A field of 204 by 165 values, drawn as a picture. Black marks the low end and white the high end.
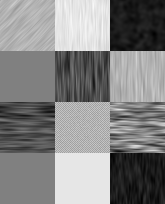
It is made of 4 by 3 panels. Panel 1,1: high, slanting up to the right, faint in contrast. Panel 1,2: very high, streaked downward, faint in contrast. Panel 1,3: very low, blotchy, faint in contrast. Panel 2,1: middling, flat. Panel 2,2: low, streaked downward. Panel 2,3: high, streaked downward, faint in contrast. Panel 3,1: low, streaked across. Panel 3,2: high, checkered. Panel 3,3: middling, streaked across, strong in contrast. Panel 4,1: middling, flat. Panel 4,2: very high, flat. Panel 4,3: very low, streaked downward, faint in contrast.
